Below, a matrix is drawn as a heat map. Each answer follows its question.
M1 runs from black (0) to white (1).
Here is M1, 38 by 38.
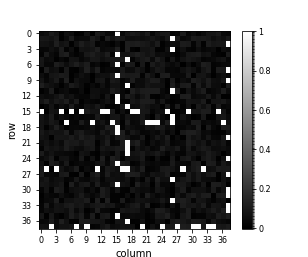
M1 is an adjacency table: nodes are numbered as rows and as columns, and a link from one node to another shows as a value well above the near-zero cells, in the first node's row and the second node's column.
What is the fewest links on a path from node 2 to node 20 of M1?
2
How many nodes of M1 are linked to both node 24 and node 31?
1
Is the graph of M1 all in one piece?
no
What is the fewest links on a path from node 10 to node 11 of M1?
3
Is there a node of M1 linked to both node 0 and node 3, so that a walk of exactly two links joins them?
no
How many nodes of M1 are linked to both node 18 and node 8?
1
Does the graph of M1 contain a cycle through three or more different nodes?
no
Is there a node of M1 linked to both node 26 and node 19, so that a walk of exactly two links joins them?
no
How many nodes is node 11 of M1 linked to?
1
